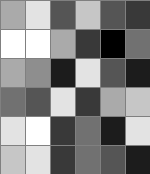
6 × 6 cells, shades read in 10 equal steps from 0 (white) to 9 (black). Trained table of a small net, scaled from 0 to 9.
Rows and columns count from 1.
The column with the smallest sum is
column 2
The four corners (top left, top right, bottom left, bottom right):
3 7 2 8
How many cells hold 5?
4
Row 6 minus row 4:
-3 -5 6 -2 3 6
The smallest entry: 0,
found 3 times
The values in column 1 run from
0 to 5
